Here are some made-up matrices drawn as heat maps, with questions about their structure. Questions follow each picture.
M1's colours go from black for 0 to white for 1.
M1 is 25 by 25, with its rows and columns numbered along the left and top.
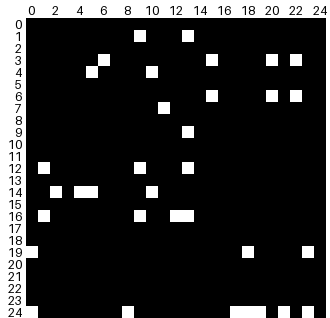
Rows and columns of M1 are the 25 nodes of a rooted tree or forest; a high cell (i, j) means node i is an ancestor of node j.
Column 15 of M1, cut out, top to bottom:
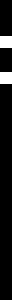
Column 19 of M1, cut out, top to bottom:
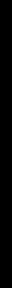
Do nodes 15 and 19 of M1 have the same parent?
no
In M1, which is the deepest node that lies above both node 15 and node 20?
6
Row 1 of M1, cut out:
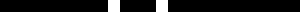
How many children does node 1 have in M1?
1
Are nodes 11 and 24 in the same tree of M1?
no
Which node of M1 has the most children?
24
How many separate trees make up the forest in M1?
5
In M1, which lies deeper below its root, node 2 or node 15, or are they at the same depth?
node 15
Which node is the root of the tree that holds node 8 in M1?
24
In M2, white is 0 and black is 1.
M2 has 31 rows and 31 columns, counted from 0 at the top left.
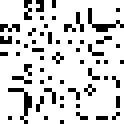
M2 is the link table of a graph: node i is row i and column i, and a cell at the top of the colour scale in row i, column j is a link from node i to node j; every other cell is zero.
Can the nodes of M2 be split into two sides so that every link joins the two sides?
no
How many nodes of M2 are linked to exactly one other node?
0
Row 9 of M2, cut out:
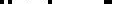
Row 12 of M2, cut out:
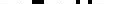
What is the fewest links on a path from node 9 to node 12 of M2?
1
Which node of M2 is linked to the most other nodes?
node 6
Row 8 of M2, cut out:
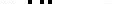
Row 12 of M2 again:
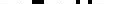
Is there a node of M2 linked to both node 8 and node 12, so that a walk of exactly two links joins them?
yes
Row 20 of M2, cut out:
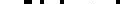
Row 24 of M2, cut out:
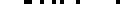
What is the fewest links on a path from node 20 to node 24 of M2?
2
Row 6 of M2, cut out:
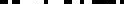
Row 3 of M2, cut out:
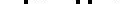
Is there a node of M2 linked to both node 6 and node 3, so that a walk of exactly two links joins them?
no
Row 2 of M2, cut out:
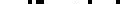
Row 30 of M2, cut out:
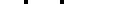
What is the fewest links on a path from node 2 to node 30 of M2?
4
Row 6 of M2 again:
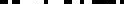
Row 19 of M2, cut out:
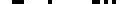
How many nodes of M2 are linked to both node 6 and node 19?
6
